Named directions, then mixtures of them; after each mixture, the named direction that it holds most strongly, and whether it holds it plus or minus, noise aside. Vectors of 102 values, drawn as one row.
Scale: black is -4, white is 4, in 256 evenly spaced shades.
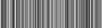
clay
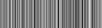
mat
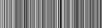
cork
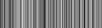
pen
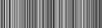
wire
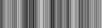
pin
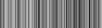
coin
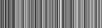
cork, minus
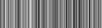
coin, plus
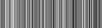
wire, plus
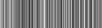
pen, minus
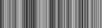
pin, plus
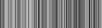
coin, plus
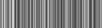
pen, minus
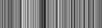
pen, plus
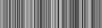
mat, plus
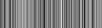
pen, plus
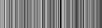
cork, plus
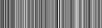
cork, minus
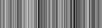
coin, plus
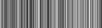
coin, minus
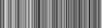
coin, plus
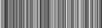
coin, minus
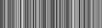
pen, plus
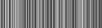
wire, plus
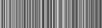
wire, plus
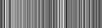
wire, plus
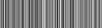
cork, minus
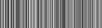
wire, minus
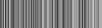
wire, minus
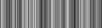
pin, minus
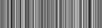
mat, minus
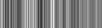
pin, minus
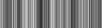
pin, minus
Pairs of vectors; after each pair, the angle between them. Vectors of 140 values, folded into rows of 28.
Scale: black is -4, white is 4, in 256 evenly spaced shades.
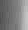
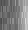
nearly parallel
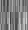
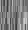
nearly parallel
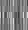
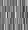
partly opposed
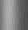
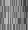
partly aligned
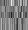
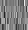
orthogonal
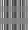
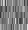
orthogonal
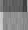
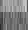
nearly opposite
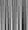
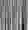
nearly parallel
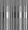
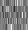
orthogonal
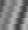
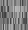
orthogonal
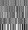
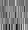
nearly opposite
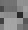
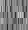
partly opposed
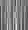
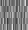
partly opposed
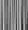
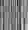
nearly opposite
